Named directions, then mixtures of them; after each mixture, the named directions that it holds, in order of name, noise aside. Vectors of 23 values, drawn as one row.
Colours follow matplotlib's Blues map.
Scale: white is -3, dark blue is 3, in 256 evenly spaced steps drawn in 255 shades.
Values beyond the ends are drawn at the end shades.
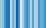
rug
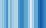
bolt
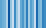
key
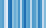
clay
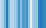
bolt, rug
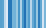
clay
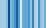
bolt, clay, rug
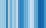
bolt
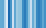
bolt, clay, key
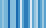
clay, rug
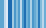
clay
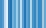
clay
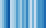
bolt, key, rug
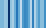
clay, key, rug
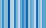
key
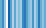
clay, key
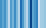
bolt, clay, rug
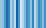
rug
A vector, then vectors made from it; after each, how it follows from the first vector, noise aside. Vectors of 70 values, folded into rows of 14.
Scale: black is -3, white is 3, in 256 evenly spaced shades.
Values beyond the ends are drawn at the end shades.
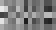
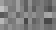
shrunk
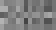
shrunk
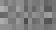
shrunk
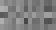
shrunk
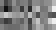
reversed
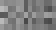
shrunk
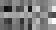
reversed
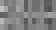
shrunk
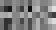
reversed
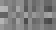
shrunk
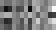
reversed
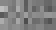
shrunk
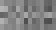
shrunk
